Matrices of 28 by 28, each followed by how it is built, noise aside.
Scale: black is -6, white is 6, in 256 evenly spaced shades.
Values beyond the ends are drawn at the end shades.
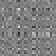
low rank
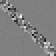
banded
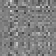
low rank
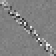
banded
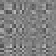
low rank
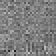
low rank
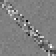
banded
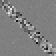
banded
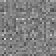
low rank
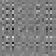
low rank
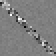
banded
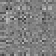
low rank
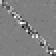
banded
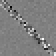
banded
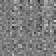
low rank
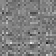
low rank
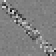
banded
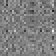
low rank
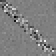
banded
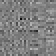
low rank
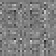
low rank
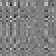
low rank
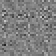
low rank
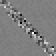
banded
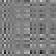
low rank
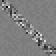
banded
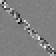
banded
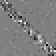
banded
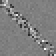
banded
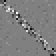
banded
